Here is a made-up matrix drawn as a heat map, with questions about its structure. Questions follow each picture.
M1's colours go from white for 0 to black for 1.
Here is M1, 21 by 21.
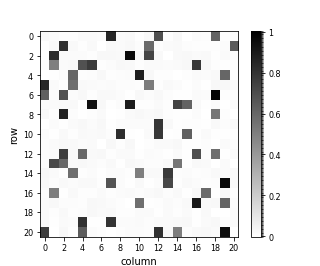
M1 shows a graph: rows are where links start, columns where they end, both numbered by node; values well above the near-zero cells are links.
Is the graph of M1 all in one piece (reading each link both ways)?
yes
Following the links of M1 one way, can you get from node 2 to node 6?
no
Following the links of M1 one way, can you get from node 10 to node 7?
yes
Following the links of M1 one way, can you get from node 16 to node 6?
no
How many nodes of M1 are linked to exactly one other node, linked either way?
0
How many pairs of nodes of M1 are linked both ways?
7
